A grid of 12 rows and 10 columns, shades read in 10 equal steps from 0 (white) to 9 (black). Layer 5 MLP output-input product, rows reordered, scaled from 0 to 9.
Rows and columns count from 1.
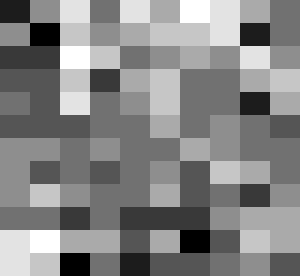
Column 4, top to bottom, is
5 4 2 7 5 5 4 6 5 5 3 5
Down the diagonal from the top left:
8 9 0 7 4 3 3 2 7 3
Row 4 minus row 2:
2 -3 0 3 0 0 3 4 -5 -3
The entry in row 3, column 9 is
1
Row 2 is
4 9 2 4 3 2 2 1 8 5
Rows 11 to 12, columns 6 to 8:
3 9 6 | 6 6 5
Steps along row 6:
same same down same down up down up up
